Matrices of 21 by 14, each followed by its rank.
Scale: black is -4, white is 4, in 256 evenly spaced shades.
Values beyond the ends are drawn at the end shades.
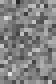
full rank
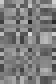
two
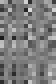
two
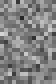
full rank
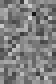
full rank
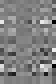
two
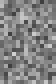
full rank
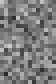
full rank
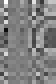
two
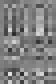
two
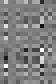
two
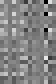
two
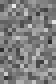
full rank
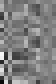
two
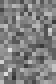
full rank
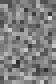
full rank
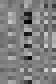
two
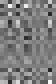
two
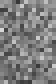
full rank
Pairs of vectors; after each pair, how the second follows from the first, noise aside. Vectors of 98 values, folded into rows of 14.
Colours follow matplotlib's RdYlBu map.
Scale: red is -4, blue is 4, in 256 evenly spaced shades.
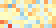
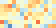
sign-scrambled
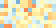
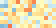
sign-scrambled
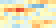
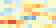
wrapped around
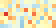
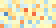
sign-scrambled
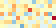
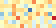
sign-scrambled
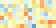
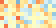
shuffled
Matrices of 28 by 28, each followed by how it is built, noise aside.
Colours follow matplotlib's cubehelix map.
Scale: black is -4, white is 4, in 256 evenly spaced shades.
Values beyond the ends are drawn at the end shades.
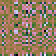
low rank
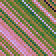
Toeplitz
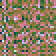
low rank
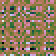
low rank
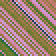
Toeplitz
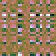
low rank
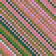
Toeplitz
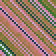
Toeplitz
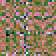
low rank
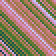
Toeplitz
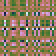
low rank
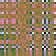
low rank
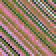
Toeplitz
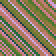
Toeplitz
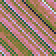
Toeplitz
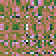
low rank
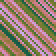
Toeplitz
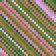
Toeplitz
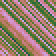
Toeplitz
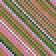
Toeplitz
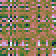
low rank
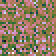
low rank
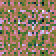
low rank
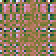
low rank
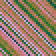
Toeplitz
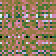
low rank
